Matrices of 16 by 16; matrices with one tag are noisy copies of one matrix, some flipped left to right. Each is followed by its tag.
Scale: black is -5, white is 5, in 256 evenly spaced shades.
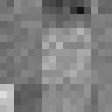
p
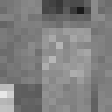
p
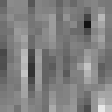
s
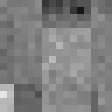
p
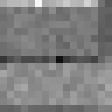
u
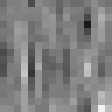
s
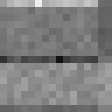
u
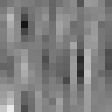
s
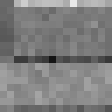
u
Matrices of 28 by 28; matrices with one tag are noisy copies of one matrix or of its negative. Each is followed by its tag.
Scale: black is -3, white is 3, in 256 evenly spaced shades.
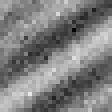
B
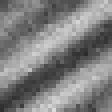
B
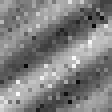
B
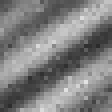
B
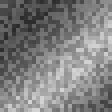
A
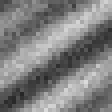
B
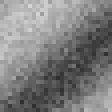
A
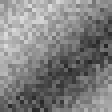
A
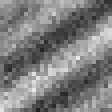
B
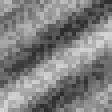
B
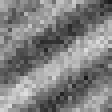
B
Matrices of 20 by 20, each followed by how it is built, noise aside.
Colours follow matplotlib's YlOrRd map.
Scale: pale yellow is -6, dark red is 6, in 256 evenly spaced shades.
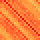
Toeplitz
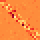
banded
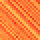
Toeplitz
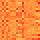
low rank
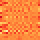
low rank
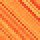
Toeplitz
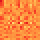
low rank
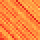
Toeplitz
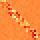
banded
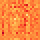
low rank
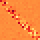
banded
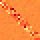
banded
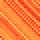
Toeplitz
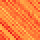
Toeplitz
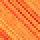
Toeplitz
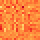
low rank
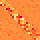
banded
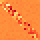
banded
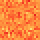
low rank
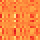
low rank
